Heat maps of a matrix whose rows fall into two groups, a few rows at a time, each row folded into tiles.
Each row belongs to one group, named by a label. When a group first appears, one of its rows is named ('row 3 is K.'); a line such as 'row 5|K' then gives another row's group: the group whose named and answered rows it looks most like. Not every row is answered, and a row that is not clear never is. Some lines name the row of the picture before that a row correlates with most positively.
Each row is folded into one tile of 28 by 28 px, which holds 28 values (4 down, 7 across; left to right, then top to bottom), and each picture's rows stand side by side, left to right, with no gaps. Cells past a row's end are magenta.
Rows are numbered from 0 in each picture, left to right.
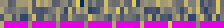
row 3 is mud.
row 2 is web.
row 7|mud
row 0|mud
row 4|web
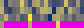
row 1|web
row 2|web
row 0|mud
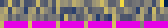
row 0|web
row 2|mud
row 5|web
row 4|web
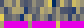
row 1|web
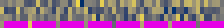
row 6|mud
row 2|web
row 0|mud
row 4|mud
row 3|mud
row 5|web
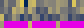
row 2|mud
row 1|mud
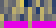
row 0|web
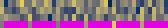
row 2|mud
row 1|web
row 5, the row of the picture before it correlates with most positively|1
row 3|web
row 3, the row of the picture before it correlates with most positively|0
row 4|mud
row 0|mud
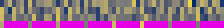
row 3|mud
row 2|web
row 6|web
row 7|web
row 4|web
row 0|web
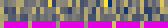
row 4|mud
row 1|web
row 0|mud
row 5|mud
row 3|web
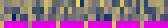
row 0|mud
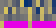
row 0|web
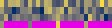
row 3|mud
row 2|web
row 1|mud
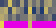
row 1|mud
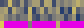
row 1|web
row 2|mud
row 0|web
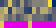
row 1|web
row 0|web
